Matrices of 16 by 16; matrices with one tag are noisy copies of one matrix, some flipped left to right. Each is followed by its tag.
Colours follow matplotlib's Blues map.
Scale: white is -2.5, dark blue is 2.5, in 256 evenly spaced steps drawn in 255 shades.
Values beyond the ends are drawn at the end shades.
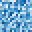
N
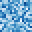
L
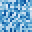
N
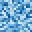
L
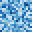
L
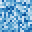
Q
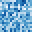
N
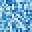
N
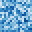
Q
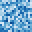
Q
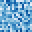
N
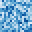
Q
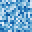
Q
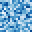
L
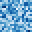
L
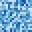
N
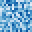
N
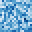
Q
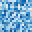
N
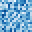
N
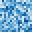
Q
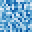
N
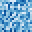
N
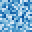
L
